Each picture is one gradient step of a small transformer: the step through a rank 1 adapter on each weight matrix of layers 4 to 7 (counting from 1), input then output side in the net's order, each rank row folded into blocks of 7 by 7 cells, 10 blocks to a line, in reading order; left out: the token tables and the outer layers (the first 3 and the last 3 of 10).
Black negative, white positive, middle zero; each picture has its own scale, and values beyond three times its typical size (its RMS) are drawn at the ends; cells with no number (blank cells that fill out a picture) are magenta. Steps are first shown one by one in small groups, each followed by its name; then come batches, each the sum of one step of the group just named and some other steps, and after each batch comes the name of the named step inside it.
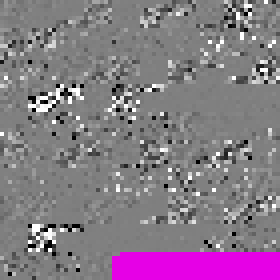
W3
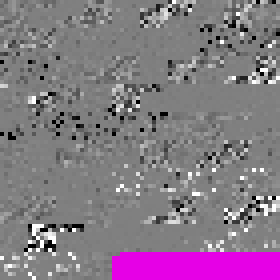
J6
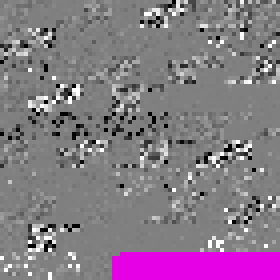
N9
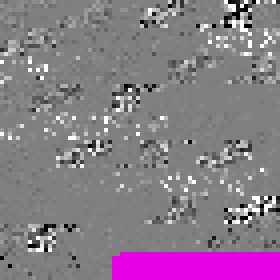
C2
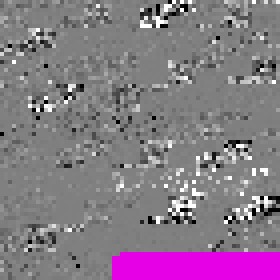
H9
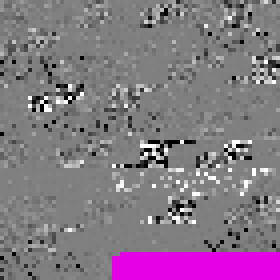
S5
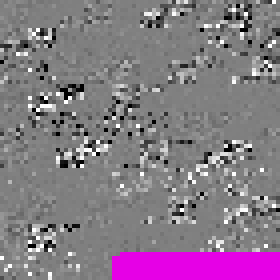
N9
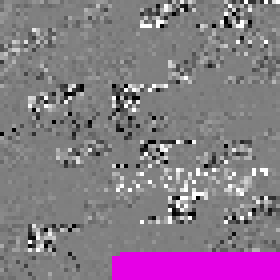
H9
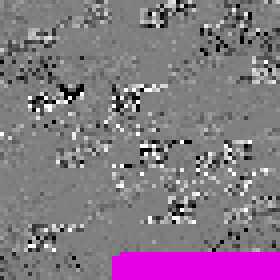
S5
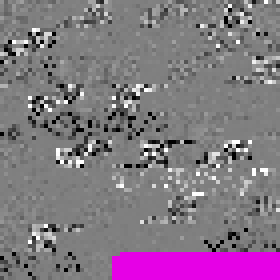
S5
